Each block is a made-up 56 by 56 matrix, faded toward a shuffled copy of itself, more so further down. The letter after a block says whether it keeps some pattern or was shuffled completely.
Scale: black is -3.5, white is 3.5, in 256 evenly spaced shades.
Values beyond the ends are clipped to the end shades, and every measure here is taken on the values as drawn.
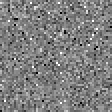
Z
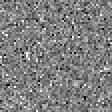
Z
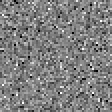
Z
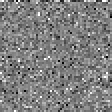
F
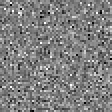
F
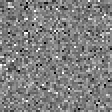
F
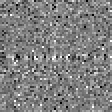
F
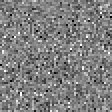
Z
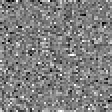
F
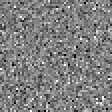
Z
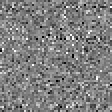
F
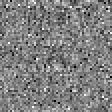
F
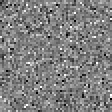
Z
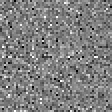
F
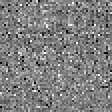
F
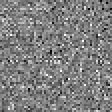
F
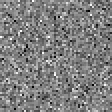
Z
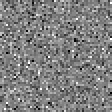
Z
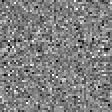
F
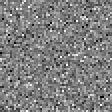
Z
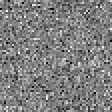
F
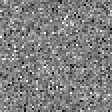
Z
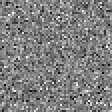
Z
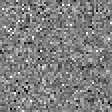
F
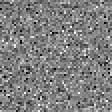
Z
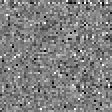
F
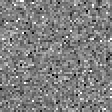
Z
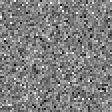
Z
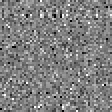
F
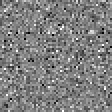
F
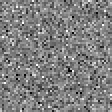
Z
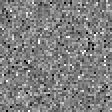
Z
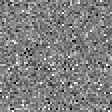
F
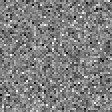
Z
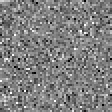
F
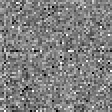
F
